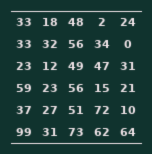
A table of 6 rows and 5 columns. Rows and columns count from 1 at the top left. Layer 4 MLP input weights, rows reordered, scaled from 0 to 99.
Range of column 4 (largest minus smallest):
70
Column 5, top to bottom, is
24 0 31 21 10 64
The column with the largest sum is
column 3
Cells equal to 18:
1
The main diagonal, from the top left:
33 32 49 15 10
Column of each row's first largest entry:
3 3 3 1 4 1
